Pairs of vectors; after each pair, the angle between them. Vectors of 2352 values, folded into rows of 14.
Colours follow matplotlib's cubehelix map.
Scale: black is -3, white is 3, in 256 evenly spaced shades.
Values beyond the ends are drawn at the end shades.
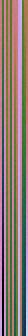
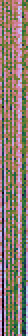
nearly parallel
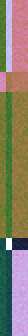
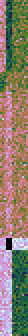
nearly opposite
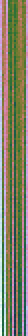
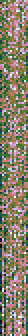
partly opposed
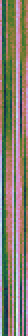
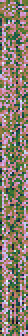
partly opposed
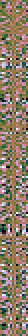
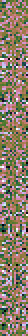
nearly parallel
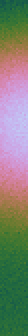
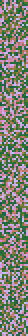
orthogonal
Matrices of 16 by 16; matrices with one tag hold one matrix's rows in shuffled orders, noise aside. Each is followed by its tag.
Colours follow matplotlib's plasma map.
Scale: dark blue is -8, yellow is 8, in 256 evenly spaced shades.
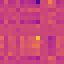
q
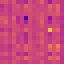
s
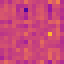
s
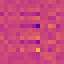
q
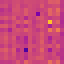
s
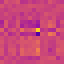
q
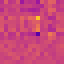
q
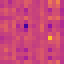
s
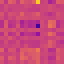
q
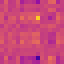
q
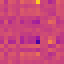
q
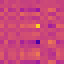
q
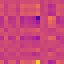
q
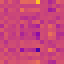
q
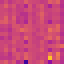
s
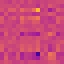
q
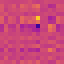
q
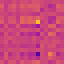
q
